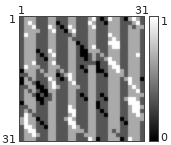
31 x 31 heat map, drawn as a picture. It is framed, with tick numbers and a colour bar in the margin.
Stripes running up and down repeat 6 times from left to right. Values change most from cell to cell in the middle left. Overall the values sit about 50% of the way up the scale. No overall slope runs across the table.
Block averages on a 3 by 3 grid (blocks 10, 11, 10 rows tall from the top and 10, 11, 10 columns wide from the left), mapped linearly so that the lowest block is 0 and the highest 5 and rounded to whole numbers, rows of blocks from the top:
3 0 4 | 1 0 5 | 3 2 4
